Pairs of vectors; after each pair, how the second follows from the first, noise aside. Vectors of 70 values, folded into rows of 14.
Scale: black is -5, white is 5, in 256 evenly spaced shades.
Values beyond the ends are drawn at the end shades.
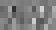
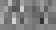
reversed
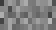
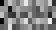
scaled up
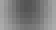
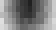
scaled up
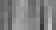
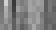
reversed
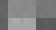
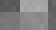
reversed
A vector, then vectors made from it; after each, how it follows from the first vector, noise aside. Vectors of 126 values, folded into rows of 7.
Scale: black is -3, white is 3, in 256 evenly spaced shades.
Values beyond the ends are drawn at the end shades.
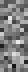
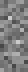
shrunk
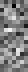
reversed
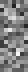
reversed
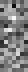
reversed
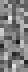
sign-scrambled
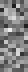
reversed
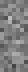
shrunk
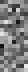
wrapped around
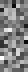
reversed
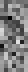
sign-scrambled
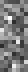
sign-scrambled
